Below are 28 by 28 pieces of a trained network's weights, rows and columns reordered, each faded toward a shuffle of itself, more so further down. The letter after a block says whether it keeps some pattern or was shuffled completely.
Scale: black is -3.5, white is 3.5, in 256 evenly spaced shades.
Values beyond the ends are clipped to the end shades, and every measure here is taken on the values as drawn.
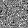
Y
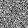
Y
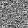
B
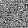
B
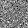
Y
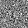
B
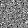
Y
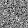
Y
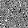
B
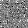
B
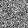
Y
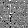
B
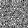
B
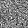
Y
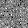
B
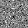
B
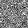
B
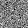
Y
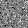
Y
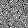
Y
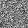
Y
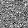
Y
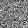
B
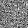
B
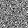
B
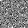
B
